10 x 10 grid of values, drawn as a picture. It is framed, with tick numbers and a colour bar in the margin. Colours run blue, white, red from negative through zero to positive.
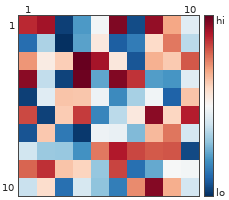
Odd rows or columns: none. Slope: none. Roughest part: middle left. Calmest part: top right. Mirror symmetry: none. Average level on the scale: 50%.
